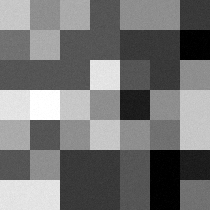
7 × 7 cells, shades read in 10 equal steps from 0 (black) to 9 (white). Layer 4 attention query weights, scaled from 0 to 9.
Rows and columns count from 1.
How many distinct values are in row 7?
5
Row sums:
33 20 27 42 37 16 27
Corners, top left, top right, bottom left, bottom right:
7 2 8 4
